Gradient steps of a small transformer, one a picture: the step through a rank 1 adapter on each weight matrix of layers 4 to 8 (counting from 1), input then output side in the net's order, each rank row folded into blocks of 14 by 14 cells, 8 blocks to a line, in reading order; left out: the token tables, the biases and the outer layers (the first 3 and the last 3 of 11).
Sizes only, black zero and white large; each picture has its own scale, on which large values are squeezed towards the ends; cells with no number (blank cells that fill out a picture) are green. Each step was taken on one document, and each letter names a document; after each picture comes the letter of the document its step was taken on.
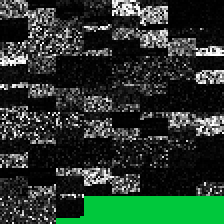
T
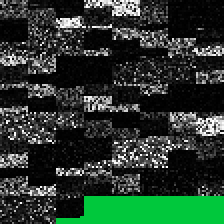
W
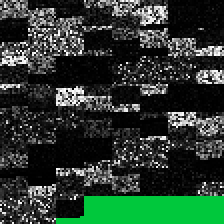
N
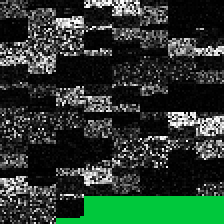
W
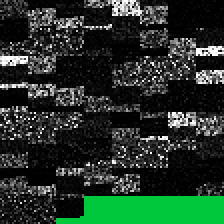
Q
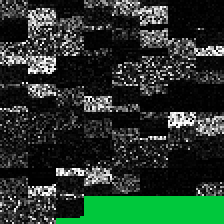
W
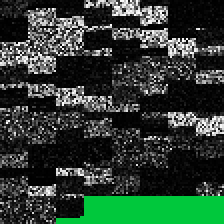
Q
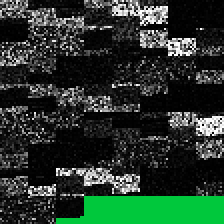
Q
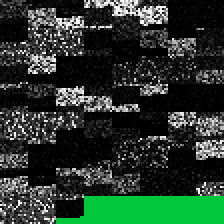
N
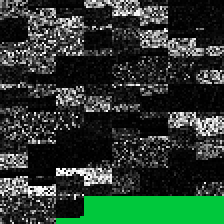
N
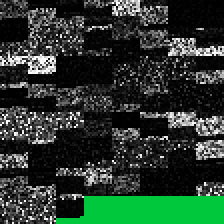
T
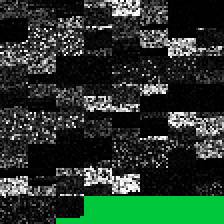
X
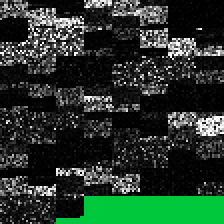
W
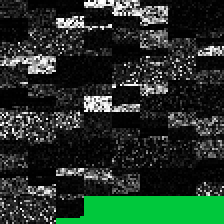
T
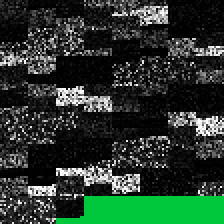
N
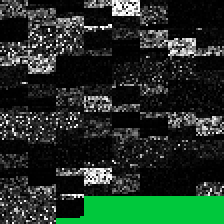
T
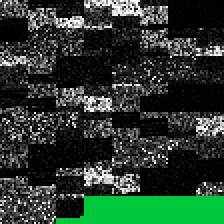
X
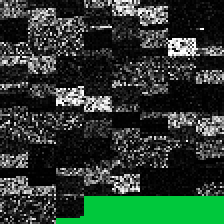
W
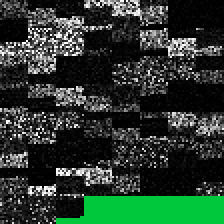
Q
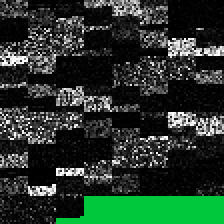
Q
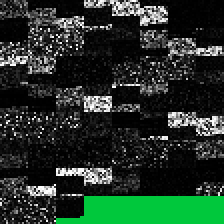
T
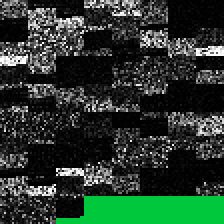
W
